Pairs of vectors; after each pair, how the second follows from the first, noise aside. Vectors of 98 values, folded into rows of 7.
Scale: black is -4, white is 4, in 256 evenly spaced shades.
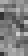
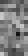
negated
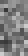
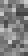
reversed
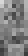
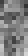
reversed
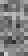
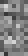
negated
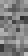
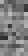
reversed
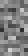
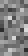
copied
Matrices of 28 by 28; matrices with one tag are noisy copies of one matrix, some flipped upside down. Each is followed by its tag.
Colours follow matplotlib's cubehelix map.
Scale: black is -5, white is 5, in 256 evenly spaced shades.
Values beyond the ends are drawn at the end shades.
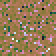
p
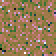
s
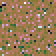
s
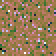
s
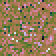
p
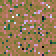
p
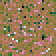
p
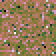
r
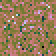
p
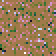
s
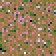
s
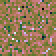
p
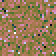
r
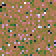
s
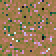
p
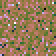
r
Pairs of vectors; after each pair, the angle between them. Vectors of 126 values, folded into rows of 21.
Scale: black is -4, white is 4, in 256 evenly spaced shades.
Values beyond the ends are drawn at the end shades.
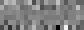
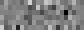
partly aligned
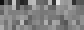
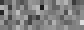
partly aligned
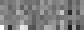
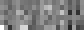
nearly parallel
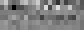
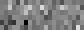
orthogonal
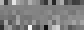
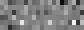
orthogonal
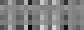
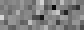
orthogonal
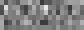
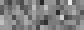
partly aligned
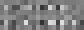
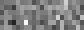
partly aligned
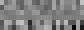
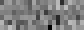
partly opposed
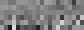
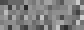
partly aligned
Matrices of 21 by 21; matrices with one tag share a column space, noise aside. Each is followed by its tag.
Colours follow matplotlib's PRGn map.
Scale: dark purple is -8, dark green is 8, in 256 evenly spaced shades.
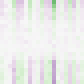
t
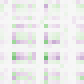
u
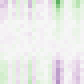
t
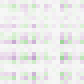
u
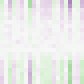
t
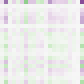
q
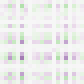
u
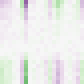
t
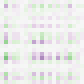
u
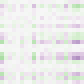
u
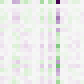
q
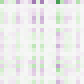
q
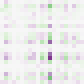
u
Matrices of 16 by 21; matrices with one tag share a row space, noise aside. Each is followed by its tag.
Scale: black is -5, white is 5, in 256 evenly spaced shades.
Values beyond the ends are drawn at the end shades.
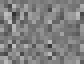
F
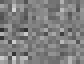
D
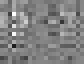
D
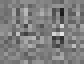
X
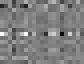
D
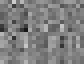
D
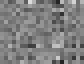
X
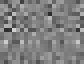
F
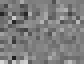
D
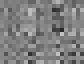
X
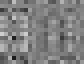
D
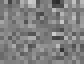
X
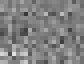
D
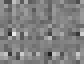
F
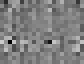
F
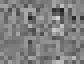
X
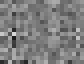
D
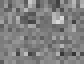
X
